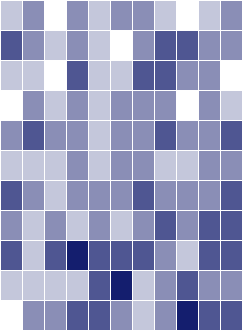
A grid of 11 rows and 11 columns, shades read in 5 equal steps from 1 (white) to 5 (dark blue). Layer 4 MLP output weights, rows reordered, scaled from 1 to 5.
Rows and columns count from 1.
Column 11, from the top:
3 3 1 2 4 3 4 4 4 3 4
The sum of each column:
28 29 25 35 30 32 34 35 31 35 35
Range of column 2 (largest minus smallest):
2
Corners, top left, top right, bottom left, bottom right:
2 3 1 4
